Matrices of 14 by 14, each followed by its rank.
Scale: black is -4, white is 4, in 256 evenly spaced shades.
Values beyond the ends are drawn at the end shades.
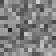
full rank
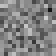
full rank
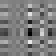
one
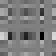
one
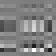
one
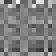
two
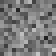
full rank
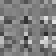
two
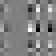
one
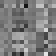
two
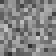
full rank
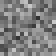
full rank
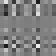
one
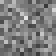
full rank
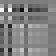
one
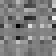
two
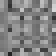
two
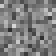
full rank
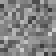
full rank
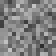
full rank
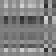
one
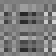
one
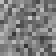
full rank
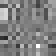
two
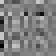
two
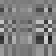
one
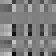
one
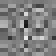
two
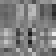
two
